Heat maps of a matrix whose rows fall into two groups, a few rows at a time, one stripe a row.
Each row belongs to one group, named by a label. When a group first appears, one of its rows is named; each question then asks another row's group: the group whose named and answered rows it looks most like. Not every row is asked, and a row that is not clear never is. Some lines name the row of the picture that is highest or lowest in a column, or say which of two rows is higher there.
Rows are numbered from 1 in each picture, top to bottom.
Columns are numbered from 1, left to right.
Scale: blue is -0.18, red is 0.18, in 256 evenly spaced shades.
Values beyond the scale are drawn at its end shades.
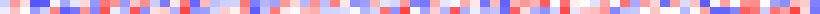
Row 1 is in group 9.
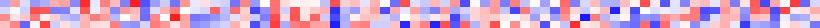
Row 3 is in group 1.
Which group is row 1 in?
9
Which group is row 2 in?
1
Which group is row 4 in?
1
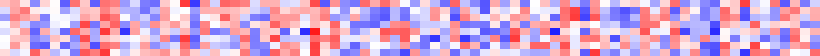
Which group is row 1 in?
9
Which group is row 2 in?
1
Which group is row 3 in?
1
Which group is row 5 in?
9
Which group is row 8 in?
1
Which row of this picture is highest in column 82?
8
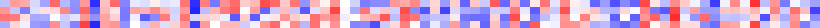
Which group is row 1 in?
9
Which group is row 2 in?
9
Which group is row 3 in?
9
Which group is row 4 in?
9
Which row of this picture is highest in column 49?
1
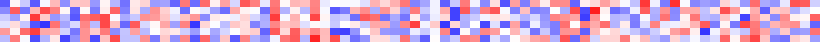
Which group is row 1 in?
9
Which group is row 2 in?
1
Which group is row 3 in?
1
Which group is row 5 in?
1
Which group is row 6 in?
9
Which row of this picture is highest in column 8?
1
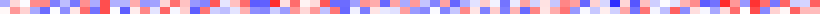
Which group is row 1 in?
1
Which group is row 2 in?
9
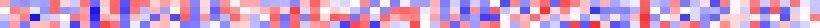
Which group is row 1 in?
9
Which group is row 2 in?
9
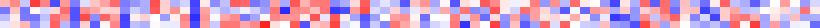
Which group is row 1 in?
1
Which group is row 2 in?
1
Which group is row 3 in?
9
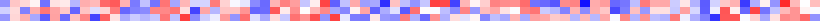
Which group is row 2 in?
1
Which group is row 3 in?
9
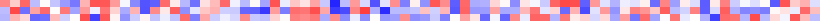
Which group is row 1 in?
1
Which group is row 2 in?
1
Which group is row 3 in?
9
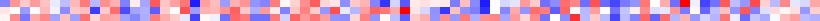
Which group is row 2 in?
9
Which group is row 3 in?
1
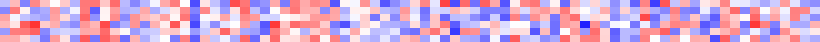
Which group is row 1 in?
1
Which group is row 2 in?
9
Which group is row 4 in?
1
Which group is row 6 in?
9
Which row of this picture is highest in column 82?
4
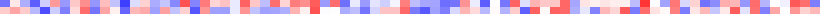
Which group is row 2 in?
9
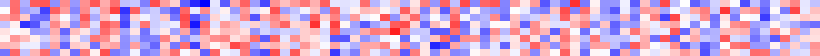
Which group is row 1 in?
1
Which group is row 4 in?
9
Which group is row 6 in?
1
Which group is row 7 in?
9
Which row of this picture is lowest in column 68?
6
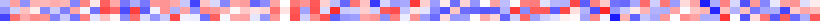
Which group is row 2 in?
9
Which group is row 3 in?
1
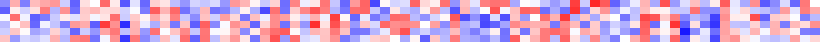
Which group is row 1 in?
1
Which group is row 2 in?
1
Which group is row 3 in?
9
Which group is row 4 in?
9
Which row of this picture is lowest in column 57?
2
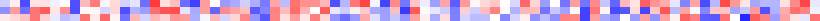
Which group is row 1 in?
1
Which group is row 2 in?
1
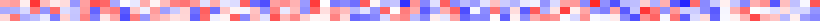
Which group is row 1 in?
1
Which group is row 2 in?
9
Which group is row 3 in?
9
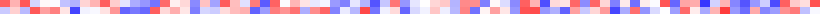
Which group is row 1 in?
1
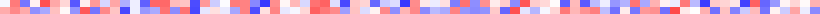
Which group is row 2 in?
9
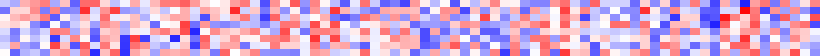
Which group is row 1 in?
1
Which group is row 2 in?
9
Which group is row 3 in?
1
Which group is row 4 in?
9
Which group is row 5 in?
9
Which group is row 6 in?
9
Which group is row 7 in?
9
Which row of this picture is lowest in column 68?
3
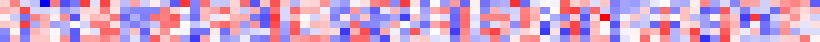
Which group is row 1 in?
9
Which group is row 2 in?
1
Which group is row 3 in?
1
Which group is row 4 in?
1
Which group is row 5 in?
1
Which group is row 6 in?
1
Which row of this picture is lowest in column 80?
5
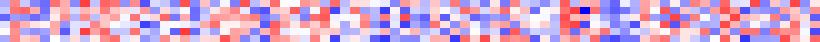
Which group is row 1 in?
9
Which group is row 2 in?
1
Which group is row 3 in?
9
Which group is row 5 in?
9
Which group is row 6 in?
1
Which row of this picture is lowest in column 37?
2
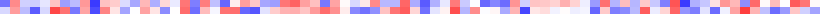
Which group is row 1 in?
9
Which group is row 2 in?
9
